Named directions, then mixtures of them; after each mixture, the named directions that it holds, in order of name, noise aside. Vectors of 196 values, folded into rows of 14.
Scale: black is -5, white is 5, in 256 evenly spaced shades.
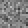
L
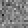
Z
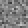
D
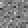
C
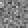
C, D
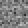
C, D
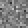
C, D, L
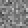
D, L, Z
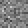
C, L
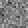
C, D, Z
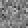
C, L, Z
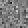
C, D, L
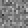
D, L, Z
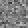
D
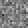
D, L, Z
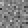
C, L, Z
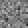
L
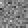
C, D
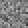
L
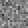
L, Z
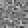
C, D, Z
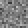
C, D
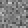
C, D, Z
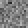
C, D, Z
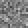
L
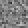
D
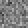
D, Z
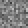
D, L, Z
